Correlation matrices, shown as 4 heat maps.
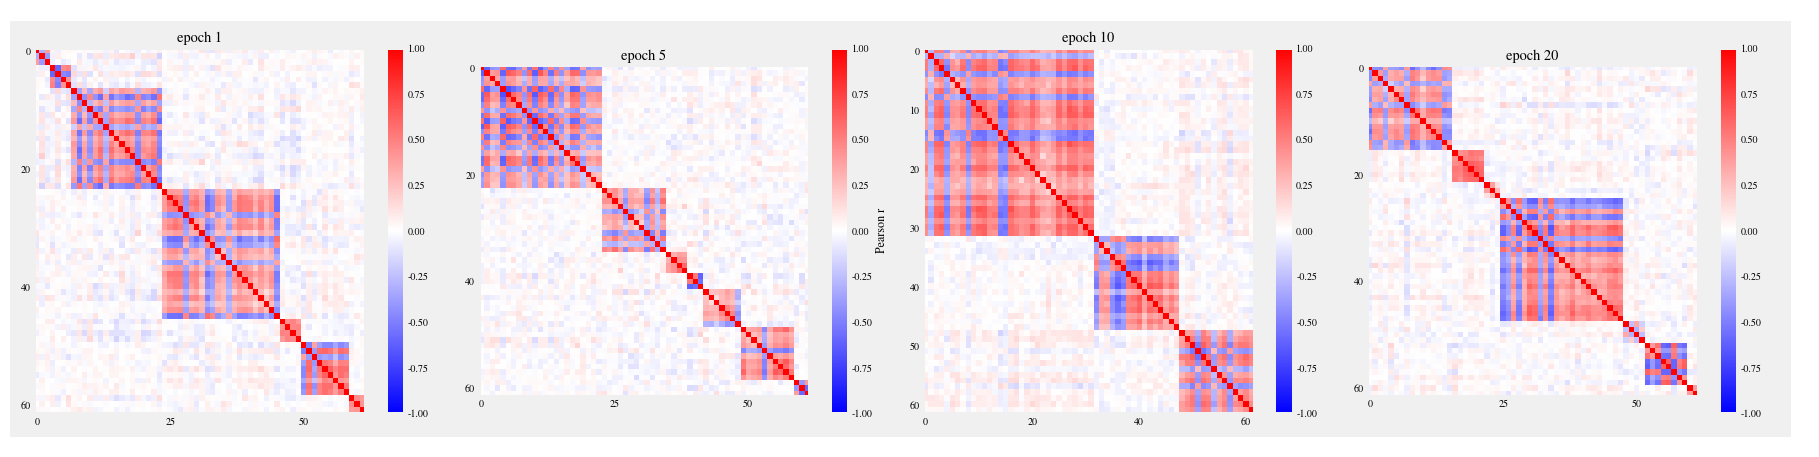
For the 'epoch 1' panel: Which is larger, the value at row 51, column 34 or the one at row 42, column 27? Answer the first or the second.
the second
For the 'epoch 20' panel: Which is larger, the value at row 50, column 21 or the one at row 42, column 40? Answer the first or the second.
the second
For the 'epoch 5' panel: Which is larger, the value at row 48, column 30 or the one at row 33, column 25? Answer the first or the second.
the first
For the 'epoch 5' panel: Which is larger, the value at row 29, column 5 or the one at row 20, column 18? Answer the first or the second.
the second
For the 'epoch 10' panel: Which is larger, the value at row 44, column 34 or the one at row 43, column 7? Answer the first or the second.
the first
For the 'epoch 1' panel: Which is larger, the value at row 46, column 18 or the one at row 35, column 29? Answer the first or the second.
the second
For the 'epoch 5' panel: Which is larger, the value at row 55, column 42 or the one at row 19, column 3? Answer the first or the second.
the first
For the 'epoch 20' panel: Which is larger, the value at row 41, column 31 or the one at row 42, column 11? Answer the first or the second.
the first
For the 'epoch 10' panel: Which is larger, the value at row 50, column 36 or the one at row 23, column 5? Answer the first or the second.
the second
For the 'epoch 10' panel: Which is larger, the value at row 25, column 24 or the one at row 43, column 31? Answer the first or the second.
the first
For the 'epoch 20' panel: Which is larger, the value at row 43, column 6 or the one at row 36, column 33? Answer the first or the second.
the second
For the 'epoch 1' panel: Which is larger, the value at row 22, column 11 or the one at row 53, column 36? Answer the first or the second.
the first
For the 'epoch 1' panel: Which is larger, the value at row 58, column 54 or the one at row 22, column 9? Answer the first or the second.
the first
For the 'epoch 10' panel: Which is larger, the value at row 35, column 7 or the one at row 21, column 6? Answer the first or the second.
the second
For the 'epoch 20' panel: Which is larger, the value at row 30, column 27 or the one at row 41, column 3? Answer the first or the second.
the first
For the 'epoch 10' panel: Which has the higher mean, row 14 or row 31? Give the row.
31
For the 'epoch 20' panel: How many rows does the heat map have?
62
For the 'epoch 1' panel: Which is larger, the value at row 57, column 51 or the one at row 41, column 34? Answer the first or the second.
the first
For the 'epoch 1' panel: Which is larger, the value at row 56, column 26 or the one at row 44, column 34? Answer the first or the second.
the second
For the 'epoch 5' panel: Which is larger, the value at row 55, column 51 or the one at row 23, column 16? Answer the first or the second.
the first
